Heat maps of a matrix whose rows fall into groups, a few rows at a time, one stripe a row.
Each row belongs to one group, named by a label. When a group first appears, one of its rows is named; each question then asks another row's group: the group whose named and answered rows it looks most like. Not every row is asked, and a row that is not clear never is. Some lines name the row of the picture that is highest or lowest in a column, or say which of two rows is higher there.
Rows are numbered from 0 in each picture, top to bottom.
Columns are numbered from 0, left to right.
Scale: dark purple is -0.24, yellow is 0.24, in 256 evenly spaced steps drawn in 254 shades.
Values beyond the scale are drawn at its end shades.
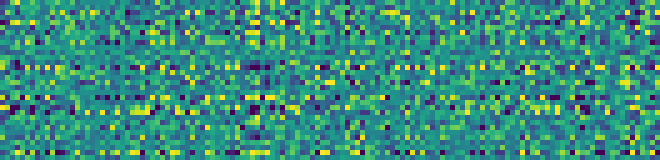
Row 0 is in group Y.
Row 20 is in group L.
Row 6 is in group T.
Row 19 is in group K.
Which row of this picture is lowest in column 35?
4
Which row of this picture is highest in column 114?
13
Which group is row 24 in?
T
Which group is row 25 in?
K
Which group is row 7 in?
K
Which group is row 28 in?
T
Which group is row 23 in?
Y
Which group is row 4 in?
Y
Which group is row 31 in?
K
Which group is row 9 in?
Y
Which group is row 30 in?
T
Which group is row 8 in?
K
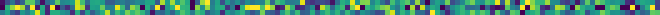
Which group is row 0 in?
L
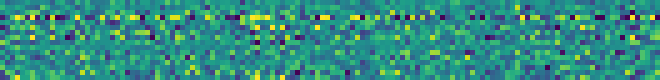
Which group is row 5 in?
Y
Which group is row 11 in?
K
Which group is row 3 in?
T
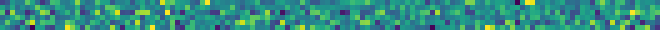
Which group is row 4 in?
K
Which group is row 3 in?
T
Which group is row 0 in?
L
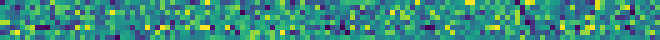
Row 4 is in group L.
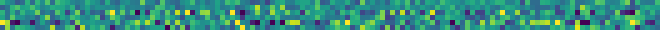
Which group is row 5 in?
K
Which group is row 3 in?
K
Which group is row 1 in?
Y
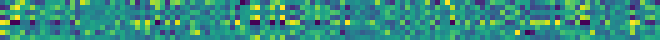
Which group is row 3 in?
Y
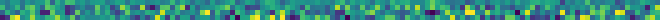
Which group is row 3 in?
Y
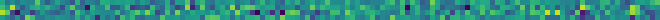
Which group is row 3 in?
K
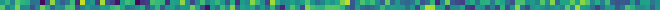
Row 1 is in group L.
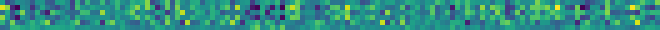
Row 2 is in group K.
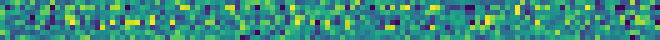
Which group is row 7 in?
K
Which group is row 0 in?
T
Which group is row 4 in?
T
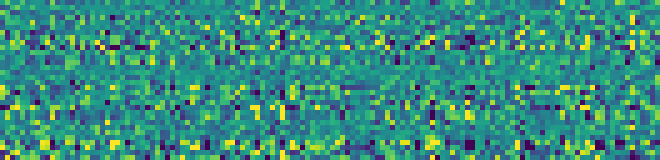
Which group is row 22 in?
L
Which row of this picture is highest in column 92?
12
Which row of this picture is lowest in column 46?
20
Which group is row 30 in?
Y
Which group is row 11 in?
T
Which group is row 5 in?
L
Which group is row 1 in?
Y
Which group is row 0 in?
L
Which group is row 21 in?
Y
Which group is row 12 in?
T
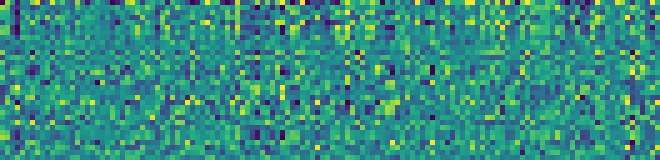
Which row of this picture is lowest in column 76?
0
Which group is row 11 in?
T
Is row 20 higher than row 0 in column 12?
Yes
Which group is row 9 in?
L
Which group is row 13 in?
K
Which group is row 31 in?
T
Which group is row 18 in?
Y
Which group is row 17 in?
Y
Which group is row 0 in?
L
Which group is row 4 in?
L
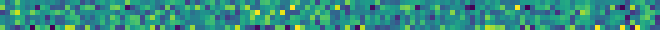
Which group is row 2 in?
Y
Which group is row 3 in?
T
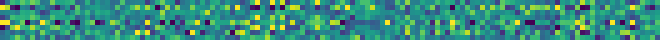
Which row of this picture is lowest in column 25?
4
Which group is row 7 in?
T
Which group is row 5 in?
Y
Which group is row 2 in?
L
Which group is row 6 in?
K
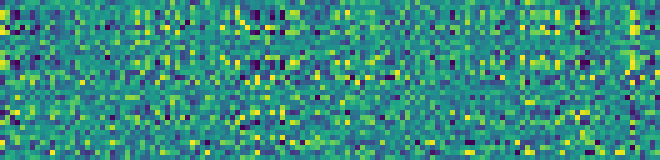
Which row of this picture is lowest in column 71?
29
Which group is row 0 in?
L
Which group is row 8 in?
K
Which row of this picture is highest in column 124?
30
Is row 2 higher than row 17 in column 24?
No
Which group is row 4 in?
K
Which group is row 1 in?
K
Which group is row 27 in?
Y
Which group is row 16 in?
T
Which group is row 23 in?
K
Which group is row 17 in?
T
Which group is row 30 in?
L
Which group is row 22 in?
Y
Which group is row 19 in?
T
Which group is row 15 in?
Y
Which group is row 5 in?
K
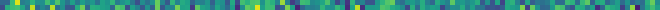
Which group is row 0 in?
Y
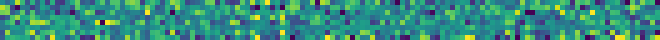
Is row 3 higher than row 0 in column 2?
Yes
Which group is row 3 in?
Y
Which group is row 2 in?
L
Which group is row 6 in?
K
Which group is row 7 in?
L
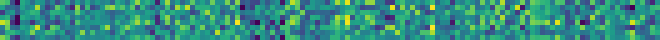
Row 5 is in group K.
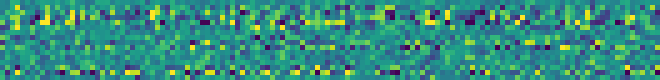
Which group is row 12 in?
L
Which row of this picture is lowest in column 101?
9
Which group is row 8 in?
L
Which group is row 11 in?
L
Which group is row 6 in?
T
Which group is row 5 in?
Y
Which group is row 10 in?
K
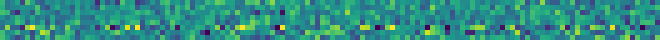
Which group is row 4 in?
T
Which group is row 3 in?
T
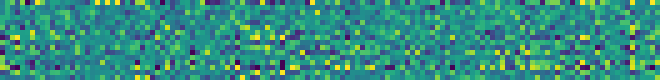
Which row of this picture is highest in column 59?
13
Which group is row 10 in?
L
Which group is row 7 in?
Y
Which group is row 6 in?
T
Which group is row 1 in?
L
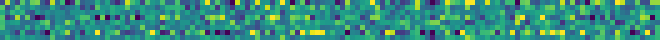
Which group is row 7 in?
L
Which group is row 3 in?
K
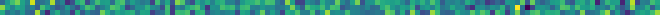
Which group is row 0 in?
T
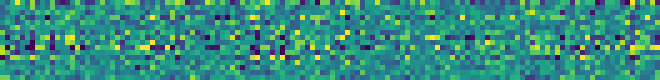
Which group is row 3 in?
T
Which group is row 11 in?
Y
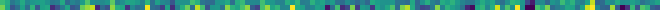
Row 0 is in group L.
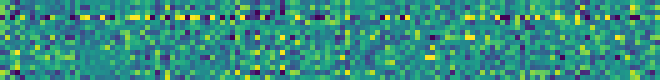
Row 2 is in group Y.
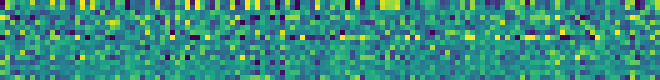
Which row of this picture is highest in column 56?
6
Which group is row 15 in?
T
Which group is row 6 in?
L
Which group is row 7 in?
L
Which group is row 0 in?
T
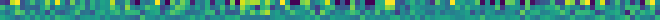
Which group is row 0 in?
Y
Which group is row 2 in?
T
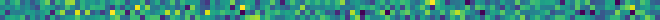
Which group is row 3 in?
T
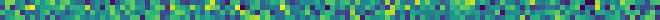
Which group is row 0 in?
L
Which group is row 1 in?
K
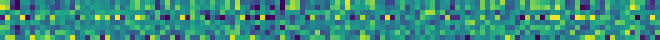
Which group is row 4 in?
L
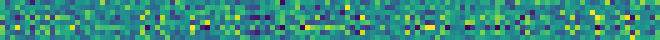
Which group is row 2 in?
L
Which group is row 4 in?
L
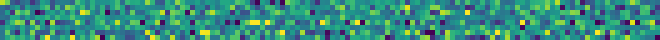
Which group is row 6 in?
L
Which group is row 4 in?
T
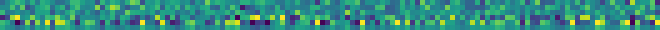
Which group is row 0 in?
T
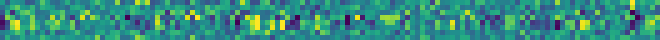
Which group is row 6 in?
T
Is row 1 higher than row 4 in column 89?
No
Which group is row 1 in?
T
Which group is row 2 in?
K
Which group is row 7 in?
K
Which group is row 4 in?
Y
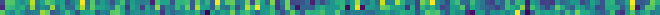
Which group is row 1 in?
T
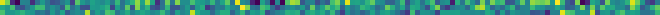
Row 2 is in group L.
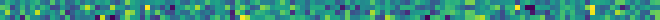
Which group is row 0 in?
L
